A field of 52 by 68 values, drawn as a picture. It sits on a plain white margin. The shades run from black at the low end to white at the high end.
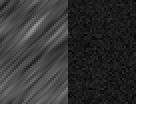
The table splits into one row of 2 panels. Panel 1,1: low, slanting up to the right. Panel 1,2: very low, fine-grained, faint in contrast.
